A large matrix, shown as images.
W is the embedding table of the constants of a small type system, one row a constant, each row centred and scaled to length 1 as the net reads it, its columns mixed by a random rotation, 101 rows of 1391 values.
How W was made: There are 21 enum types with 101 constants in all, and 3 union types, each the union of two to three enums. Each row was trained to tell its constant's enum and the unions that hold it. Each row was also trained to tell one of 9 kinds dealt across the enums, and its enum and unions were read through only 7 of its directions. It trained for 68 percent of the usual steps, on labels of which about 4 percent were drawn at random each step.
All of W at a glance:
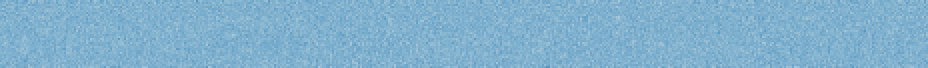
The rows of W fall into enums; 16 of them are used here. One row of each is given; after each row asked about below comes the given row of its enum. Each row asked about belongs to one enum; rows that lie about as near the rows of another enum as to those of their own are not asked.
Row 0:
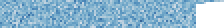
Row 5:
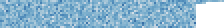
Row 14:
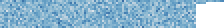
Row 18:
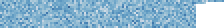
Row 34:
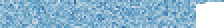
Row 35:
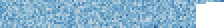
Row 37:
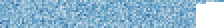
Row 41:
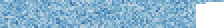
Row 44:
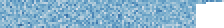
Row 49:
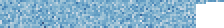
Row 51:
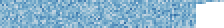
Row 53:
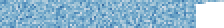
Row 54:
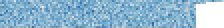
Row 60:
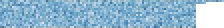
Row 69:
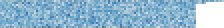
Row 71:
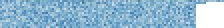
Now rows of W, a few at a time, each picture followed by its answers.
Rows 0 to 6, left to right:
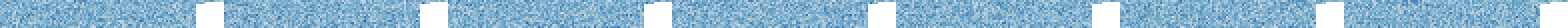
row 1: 60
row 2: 60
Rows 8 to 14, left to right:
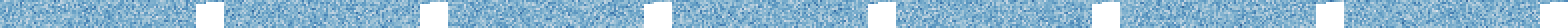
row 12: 69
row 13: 51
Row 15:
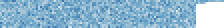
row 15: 0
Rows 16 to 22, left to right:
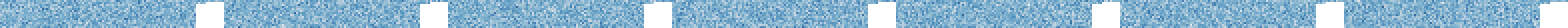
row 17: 35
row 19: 37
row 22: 54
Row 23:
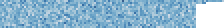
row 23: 14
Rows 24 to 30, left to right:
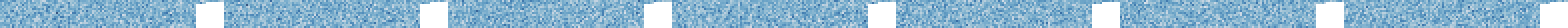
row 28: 44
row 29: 41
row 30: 69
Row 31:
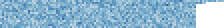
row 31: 53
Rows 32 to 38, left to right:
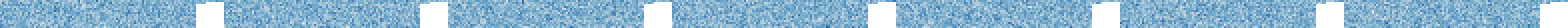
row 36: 34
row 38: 49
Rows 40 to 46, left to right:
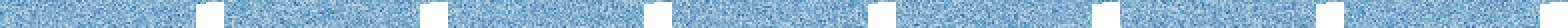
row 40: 60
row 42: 14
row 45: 14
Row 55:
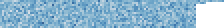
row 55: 49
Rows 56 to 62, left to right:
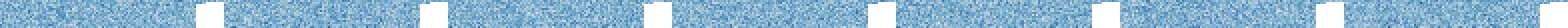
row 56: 53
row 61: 18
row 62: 49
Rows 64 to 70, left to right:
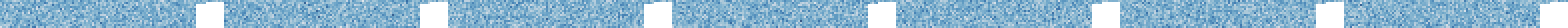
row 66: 51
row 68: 54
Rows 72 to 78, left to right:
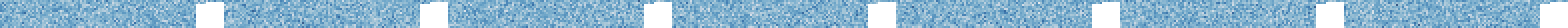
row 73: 60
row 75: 71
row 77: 71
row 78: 49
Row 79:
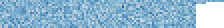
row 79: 18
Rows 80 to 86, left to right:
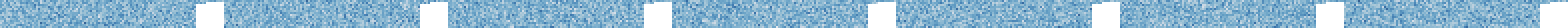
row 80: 71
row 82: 54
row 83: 51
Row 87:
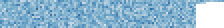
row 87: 5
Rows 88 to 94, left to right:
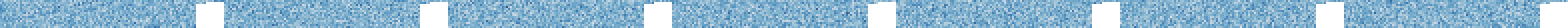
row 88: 35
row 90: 35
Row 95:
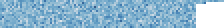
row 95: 35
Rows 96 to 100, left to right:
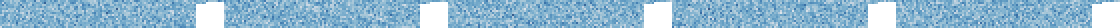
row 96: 14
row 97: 51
